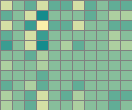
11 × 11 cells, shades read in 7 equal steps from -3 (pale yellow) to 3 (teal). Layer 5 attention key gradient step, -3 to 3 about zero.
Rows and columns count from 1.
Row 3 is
-2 0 2 -3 1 1 -2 0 0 1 1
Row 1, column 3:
1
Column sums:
-2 0 -1 -1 2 2 -4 2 0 1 1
